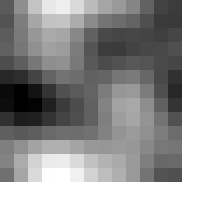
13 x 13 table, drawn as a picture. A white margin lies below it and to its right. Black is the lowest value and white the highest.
Stripes: none. Ninth with the highest average: bottom middle. Lone odd cells: none. Ninth with the lowest average: middle left.
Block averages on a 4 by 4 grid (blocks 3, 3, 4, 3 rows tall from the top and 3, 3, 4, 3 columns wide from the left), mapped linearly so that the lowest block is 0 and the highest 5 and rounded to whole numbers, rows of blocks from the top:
3 4 2 1
1 3 1 1
0 1 3 2
3 5 4 2
